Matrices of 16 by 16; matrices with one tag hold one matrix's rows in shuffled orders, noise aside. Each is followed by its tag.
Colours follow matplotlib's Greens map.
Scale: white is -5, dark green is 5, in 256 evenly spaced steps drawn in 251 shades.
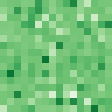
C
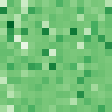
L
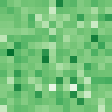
C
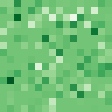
C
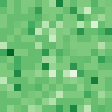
C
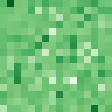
C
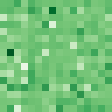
L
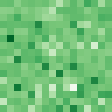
C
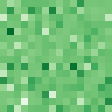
L
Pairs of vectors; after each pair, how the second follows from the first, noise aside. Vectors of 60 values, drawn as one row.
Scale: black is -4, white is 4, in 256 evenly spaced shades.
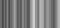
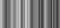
reversed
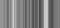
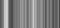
wrapped around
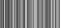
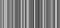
wrapped around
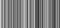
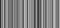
sign-scrambled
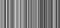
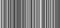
shuffled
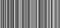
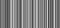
shuffled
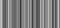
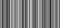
wrapped around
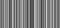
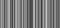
sign-scrambled
